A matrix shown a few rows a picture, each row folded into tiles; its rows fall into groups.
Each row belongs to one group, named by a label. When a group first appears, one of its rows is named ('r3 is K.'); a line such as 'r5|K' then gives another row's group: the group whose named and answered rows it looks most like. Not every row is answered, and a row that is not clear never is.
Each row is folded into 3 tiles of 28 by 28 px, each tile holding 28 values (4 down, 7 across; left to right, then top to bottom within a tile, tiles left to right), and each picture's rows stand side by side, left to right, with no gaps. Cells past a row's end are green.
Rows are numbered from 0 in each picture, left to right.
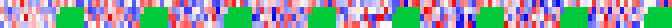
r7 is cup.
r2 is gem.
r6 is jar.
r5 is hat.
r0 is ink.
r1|ink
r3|cup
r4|jar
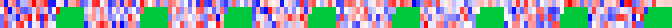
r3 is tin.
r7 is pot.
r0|hat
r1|hat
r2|jar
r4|ink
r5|gem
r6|ink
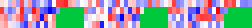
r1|jar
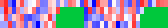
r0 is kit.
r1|tin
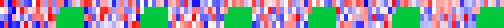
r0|tin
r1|kit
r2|gem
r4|ink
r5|cup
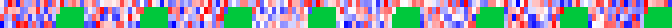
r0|hat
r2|pot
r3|pot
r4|tin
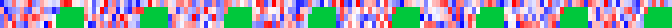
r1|cup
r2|hat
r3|cup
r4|kit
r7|gem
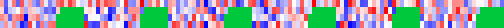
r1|pot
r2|jar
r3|tin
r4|tin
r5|pot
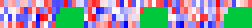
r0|jar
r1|hat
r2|tin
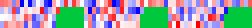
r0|gem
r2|jar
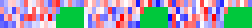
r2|hat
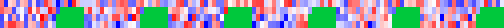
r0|jar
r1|pot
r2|hat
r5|jar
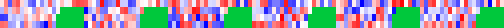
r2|cup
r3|jar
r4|gem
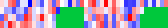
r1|cup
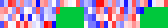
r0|hat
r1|tin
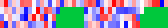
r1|kit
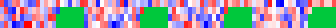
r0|tin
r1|kit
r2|hat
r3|gem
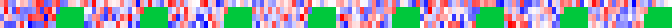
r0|pot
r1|cup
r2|kit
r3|pot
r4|cup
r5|ink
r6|gem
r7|kit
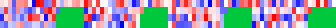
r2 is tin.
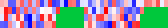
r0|kit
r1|ink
